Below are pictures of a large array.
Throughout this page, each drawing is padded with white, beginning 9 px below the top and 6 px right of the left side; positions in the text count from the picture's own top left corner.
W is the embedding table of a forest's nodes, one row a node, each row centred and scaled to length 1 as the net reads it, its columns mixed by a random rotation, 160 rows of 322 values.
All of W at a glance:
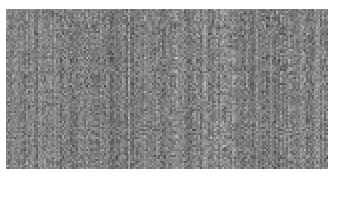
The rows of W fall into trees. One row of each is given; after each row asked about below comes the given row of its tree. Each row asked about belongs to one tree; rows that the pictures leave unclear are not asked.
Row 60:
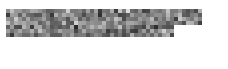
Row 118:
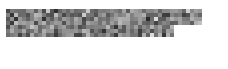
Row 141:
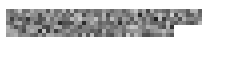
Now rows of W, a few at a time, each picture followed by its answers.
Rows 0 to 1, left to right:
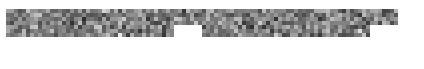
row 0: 118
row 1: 60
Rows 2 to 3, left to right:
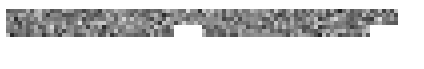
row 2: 118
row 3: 60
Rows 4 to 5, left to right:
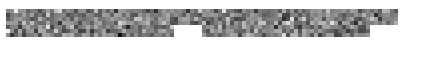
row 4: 60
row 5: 118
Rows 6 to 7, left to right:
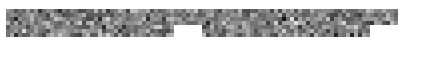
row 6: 118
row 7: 118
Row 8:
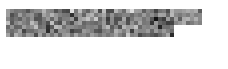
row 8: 141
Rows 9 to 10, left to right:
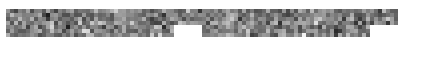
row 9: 118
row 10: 118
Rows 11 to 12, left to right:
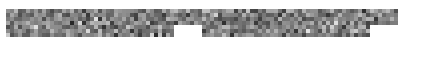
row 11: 118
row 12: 141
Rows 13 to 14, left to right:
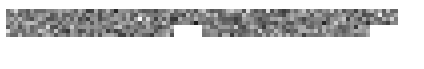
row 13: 60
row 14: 141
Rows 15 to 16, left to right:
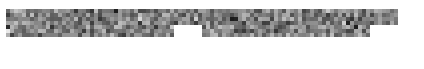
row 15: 60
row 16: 141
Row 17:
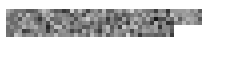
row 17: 141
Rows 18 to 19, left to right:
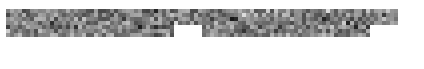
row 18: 60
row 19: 141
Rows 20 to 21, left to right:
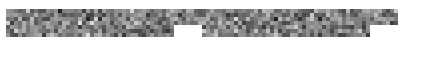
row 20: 118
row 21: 60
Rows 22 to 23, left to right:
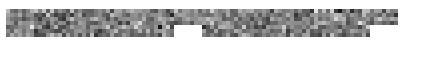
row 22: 141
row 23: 60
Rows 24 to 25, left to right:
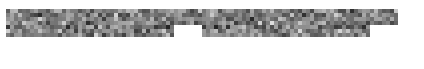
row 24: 60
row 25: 60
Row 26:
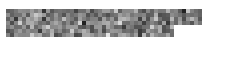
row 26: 118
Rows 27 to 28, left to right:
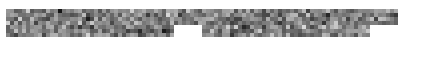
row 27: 118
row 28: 141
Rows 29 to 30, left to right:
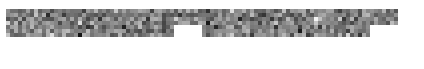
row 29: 118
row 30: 118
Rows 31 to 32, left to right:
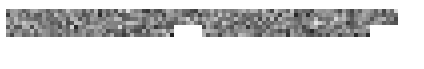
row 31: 60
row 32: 60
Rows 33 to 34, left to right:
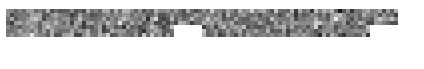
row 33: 118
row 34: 60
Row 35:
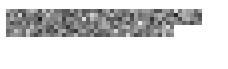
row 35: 141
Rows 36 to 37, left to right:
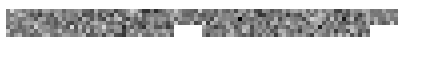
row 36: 60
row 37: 118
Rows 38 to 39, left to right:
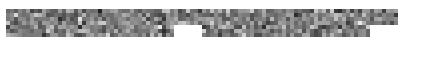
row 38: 118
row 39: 60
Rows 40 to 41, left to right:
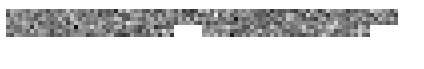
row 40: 60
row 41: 141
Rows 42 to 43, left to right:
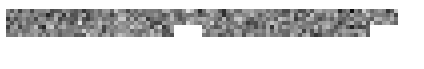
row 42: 118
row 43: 60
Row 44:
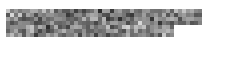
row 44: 141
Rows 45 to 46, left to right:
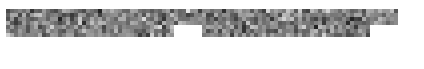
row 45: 118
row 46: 141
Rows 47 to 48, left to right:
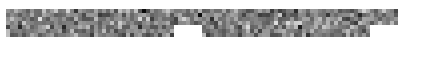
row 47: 60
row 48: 118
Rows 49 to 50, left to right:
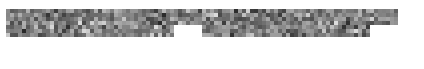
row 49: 118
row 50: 141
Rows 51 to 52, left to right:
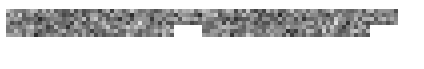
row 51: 141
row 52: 141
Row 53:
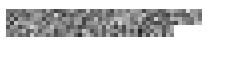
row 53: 118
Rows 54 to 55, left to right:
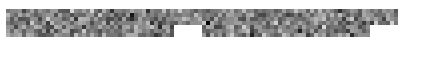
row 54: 141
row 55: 118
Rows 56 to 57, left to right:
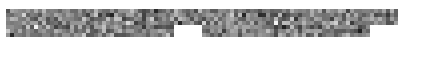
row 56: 60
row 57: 118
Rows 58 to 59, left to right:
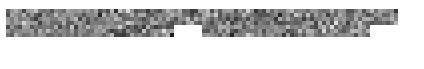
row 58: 60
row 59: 141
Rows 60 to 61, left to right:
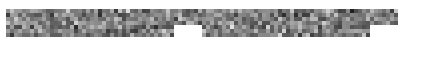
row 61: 60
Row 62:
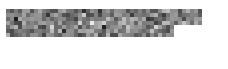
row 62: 118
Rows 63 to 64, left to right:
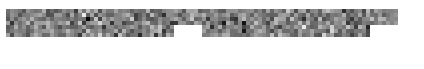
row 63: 118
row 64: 141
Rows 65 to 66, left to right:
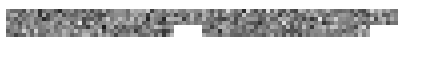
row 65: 118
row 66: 141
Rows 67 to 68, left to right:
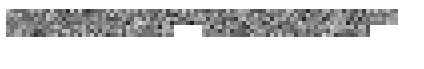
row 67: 141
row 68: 141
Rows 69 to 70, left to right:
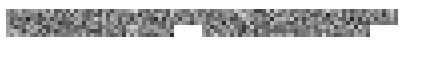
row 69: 141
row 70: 141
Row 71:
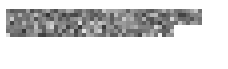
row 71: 118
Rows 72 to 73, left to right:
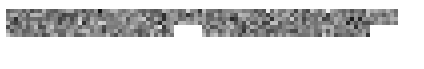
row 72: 118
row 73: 141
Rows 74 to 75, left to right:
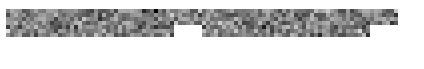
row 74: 60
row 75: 60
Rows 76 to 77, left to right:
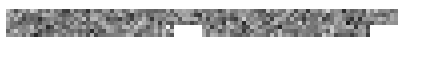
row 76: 141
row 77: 141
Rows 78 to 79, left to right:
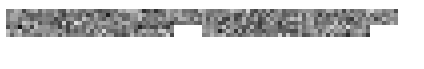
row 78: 60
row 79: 141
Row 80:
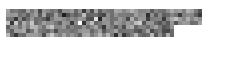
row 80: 118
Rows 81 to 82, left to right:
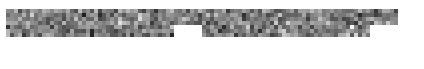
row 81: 60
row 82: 118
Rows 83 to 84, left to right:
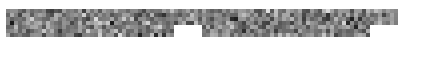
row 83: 118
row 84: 141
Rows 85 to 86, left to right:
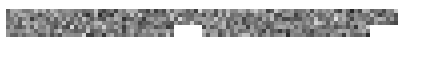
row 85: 60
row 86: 60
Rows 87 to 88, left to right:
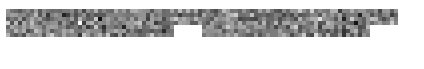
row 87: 118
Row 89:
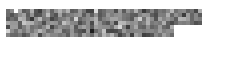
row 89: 60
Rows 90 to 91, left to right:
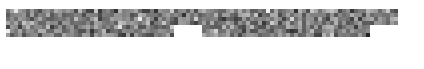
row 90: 60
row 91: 141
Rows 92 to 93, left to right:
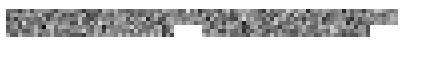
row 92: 118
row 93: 141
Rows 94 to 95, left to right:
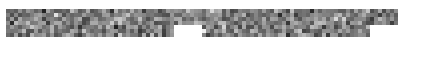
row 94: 118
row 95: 60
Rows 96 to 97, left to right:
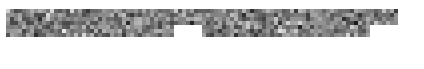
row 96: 141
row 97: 118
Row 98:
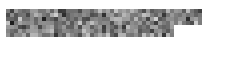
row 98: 118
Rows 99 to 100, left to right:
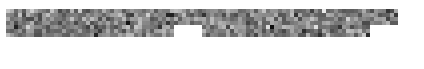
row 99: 141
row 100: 60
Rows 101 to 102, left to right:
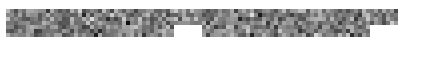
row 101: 141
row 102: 118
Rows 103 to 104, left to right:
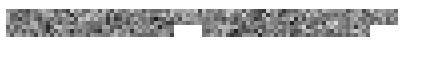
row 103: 141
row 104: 141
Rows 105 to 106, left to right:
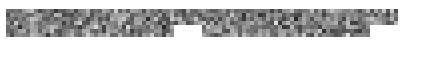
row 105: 118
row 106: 118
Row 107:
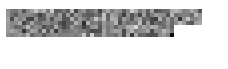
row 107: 141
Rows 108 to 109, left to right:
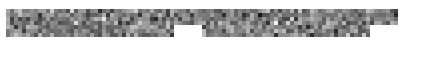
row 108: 141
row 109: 118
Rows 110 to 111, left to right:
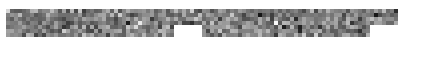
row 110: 141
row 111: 118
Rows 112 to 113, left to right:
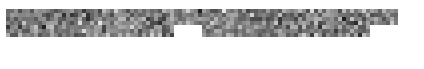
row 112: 118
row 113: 118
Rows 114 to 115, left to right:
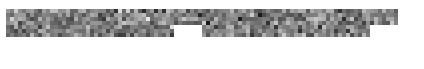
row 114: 60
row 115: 118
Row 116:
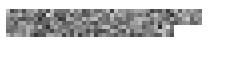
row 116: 141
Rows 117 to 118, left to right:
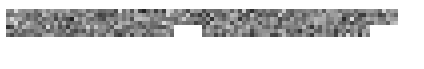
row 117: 60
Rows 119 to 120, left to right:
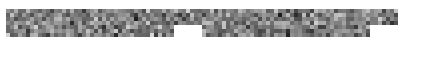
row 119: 118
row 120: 60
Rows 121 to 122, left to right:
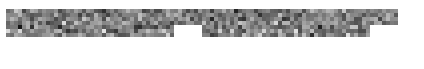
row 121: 60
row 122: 118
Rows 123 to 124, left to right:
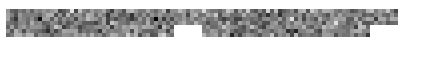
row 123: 141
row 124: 141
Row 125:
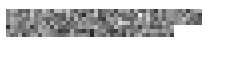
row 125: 60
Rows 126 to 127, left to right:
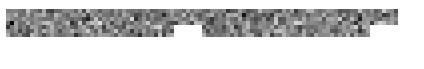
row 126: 118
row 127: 118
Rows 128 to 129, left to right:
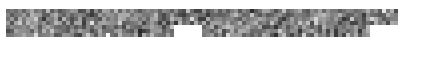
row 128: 118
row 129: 118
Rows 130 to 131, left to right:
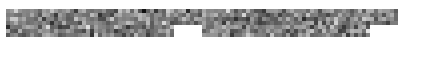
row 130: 60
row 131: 141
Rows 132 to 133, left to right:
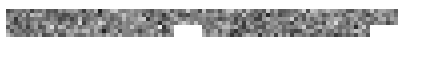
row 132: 118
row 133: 141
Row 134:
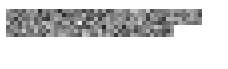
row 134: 118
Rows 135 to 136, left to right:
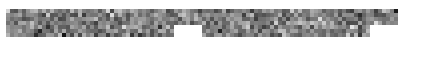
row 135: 141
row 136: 118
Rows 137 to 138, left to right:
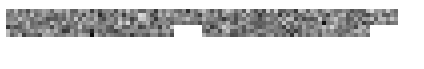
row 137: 60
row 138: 141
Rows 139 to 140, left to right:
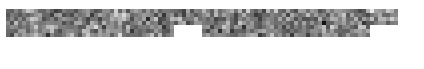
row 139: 118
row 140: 141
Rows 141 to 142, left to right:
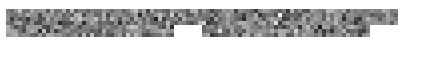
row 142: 118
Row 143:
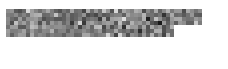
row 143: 118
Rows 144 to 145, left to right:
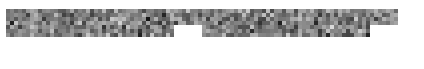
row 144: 118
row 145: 141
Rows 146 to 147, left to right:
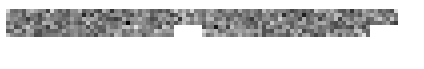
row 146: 141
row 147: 60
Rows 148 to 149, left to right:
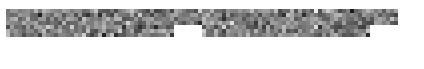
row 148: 60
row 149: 60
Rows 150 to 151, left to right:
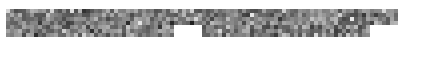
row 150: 141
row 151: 118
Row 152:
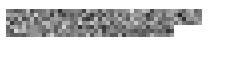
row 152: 118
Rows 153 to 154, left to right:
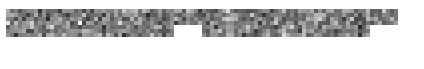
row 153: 118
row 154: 118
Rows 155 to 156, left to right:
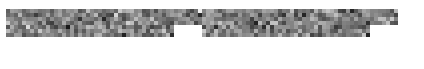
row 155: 60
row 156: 60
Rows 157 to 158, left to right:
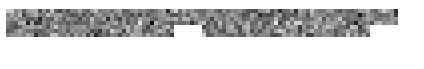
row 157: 141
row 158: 118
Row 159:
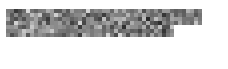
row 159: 118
